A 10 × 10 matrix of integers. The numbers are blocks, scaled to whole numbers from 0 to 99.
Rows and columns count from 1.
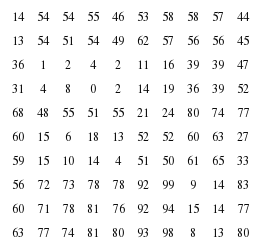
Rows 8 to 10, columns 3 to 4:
73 78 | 78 81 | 74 81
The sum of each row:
493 497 197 205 553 366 362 654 658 667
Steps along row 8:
up up up same up up down up up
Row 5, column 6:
21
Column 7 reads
58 57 16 19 24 52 50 99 94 98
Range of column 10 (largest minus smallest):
56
